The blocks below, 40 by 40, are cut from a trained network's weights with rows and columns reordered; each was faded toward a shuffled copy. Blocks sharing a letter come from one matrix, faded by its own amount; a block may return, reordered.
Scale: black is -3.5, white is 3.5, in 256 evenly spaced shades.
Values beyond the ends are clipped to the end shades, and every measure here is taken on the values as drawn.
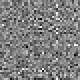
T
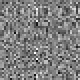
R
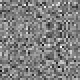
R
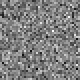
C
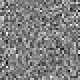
R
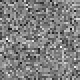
C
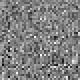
T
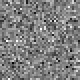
C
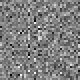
R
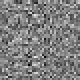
R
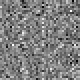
T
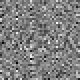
R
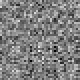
R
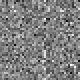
T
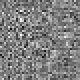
R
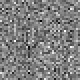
T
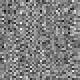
R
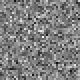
C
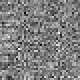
R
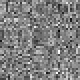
R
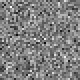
C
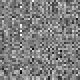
R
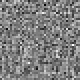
R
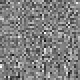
R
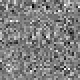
T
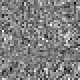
T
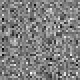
T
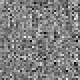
T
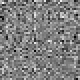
T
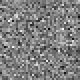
C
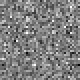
T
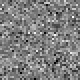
C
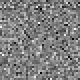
C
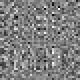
R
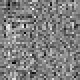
T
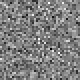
C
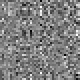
R
